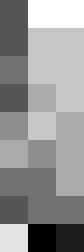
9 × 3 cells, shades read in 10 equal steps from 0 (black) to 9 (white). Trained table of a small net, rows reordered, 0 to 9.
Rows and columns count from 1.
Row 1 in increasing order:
3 9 9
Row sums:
21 17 18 16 18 17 14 11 9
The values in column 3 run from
1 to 9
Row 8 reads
3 4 4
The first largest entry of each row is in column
2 2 2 3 2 1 3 2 1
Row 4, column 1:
3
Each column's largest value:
8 9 9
